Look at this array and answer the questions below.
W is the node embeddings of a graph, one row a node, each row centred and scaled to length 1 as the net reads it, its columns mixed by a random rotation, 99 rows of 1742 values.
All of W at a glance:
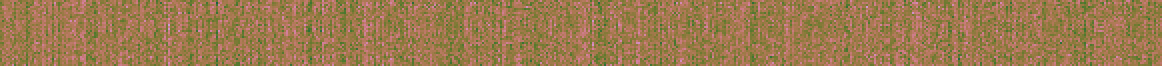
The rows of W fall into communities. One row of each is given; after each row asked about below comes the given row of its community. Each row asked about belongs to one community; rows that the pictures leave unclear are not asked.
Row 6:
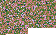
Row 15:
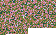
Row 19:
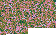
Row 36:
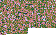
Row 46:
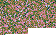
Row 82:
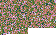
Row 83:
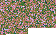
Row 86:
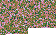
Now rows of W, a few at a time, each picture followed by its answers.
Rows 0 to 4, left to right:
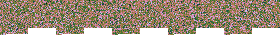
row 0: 82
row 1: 82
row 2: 6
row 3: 36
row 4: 19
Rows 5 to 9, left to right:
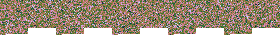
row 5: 36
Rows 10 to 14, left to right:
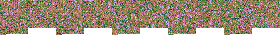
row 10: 15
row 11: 15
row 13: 86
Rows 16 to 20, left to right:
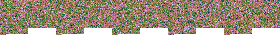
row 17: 36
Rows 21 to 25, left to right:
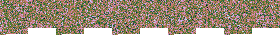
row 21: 82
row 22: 15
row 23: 83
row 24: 19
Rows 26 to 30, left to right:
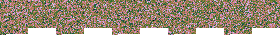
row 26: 15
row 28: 82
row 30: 82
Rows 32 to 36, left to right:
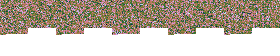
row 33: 46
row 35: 86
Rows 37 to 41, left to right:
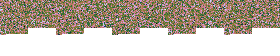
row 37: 83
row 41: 83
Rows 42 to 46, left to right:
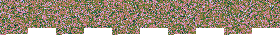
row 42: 36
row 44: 15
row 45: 86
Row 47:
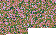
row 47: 86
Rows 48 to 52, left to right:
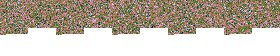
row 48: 6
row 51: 86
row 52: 46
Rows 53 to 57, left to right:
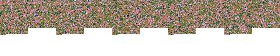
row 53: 15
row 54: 15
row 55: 46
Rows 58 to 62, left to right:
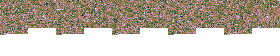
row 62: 82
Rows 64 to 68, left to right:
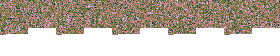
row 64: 19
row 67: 86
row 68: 46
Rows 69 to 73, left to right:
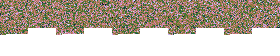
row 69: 15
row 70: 82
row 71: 86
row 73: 82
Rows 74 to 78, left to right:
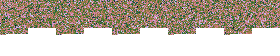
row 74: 36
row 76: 83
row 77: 86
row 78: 46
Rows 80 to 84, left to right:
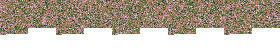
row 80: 83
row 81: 6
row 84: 6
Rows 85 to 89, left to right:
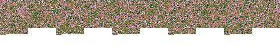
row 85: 86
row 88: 6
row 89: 36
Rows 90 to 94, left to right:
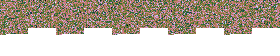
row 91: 19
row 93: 82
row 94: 36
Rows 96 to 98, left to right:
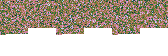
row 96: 46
